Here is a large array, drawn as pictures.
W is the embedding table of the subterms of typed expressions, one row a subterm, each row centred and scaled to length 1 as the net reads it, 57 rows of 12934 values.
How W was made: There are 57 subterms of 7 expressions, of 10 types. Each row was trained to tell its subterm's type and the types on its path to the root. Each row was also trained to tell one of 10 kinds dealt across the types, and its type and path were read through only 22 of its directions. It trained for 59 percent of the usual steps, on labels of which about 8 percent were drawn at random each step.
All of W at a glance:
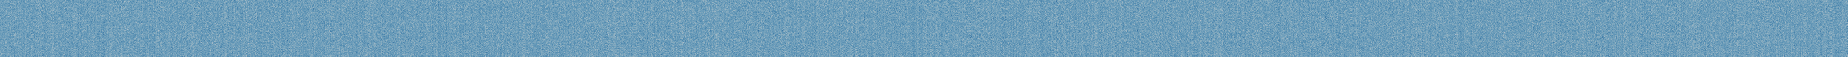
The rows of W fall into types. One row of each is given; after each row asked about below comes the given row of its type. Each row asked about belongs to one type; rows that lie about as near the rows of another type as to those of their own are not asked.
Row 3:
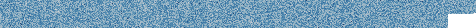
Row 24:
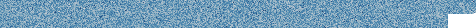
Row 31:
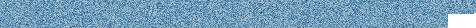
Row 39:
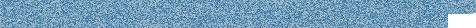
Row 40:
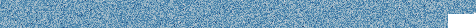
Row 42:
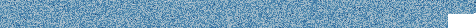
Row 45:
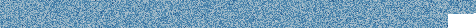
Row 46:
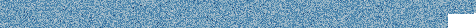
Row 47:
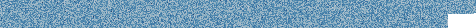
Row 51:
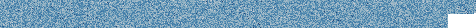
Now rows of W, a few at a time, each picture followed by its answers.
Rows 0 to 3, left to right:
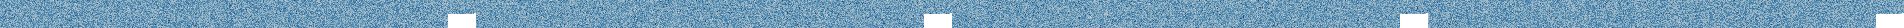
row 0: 24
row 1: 45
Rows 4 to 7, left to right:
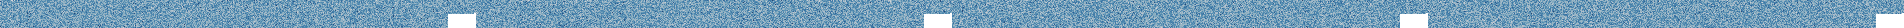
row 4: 46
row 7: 45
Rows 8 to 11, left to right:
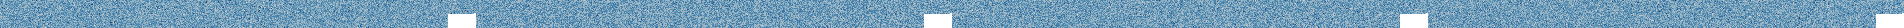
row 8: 47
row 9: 47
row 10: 42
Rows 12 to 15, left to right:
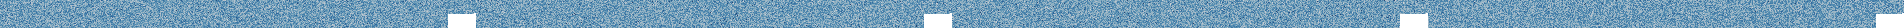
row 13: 42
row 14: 45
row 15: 39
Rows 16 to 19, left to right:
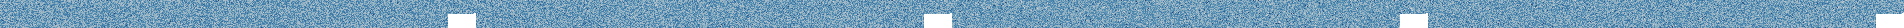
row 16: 45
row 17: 42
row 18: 3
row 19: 42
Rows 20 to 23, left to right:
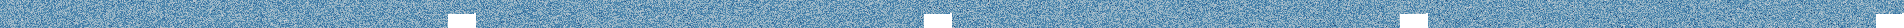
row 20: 40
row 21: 51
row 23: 31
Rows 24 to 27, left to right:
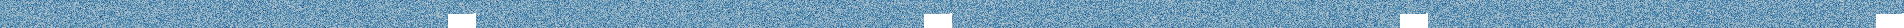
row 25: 24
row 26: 51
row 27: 47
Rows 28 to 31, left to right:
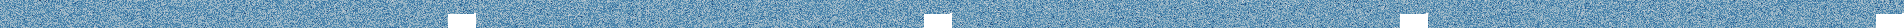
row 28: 51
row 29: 47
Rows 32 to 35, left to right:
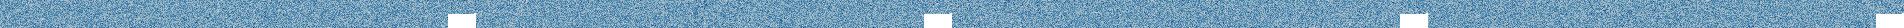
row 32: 47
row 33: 42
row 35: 45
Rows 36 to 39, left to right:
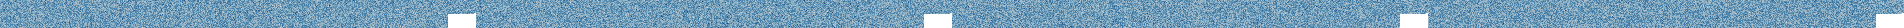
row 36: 46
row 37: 46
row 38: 3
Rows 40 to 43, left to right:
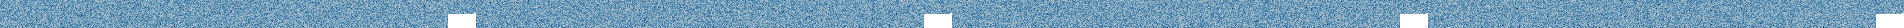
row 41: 51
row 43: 46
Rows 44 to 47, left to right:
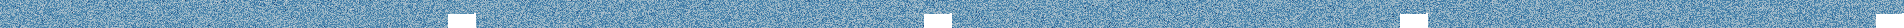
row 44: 51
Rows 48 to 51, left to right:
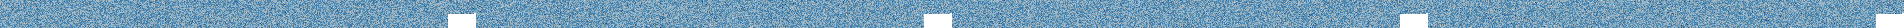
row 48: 31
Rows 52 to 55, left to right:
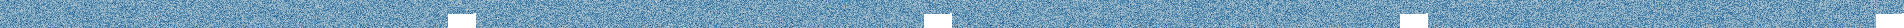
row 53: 31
